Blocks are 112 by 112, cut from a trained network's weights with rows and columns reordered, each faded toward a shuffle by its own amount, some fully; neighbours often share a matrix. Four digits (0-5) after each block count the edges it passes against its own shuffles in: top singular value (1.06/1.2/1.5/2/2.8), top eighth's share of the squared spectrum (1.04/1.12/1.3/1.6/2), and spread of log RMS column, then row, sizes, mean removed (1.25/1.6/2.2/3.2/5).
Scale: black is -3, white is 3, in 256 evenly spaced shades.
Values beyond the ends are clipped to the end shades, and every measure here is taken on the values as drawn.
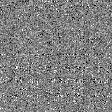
3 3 1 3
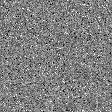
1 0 0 0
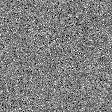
0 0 0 0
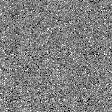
2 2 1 2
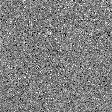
1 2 0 1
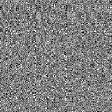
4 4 3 2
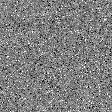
0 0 0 0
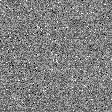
1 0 0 0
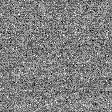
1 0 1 0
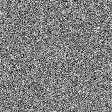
1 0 0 0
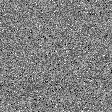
0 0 0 0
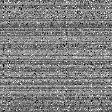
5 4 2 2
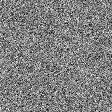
0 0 0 0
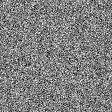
2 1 0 0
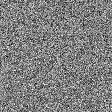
0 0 0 0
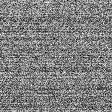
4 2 0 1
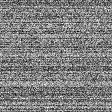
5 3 0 1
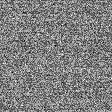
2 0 0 0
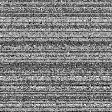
5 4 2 3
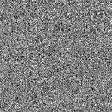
3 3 1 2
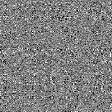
3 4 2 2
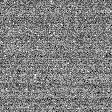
3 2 0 0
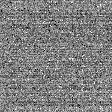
3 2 1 0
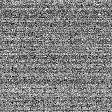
4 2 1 0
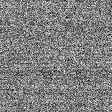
2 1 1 0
